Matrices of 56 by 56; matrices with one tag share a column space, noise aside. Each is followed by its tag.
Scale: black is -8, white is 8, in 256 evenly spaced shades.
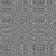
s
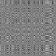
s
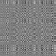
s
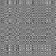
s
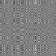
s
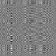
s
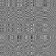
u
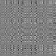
s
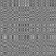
u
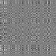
s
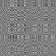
u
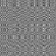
u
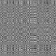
s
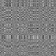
u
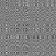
u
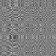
u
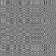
s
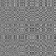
u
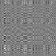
s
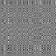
s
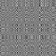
u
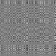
s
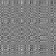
s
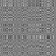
u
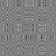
u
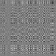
s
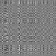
s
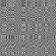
u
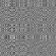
u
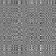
s
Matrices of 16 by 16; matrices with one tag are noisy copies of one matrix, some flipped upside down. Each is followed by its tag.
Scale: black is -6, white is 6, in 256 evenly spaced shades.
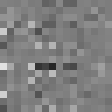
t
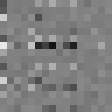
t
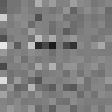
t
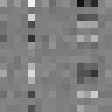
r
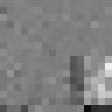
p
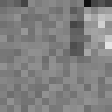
p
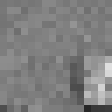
p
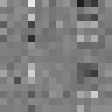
r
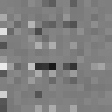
t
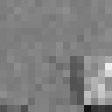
p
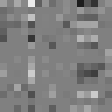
r
